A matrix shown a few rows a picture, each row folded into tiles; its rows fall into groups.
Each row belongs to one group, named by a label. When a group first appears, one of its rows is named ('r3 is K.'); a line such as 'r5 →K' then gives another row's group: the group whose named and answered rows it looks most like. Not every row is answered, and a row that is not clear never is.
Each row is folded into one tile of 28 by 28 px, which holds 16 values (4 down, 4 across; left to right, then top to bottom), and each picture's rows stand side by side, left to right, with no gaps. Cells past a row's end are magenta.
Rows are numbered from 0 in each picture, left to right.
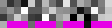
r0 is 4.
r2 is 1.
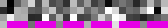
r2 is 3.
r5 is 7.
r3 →4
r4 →1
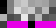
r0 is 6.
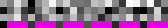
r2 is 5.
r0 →5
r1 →6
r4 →5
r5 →5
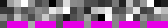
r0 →6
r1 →4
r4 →3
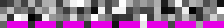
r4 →7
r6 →5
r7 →4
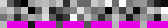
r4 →1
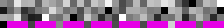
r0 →5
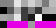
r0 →5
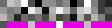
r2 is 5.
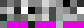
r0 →7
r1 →5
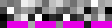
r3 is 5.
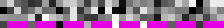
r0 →5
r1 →3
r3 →7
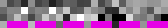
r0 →4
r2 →3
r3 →1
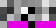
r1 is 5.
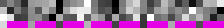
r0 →1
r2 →6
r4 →6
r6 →4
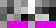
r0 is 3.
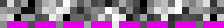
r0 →1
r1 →6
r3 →4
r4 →1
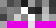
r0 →4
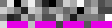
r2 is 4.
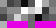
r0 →4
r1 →7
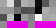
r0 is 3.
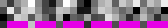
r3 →6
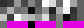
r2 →7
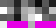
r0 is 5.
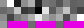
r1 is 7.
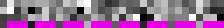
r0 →7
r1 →5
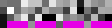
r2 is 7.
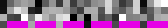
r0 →6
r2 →1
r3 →7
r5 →6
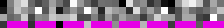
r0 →6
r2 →5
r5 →4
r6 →6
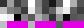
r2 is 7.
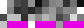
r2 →4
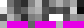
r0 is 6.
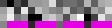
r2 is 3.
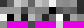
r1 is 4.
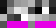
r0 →6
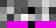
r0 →3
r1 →5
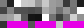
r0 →5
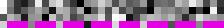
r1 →1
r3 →5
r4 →1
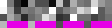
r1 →4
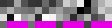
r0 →3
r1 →3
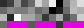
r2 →6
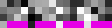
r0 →4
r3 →1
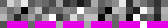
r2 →4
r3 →1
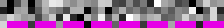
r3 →5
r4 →3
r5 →5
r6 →4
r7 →5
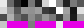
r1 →5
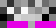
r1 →1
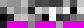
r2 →7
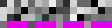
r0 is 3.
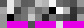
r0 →7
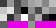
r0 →3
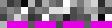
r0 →4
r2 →7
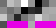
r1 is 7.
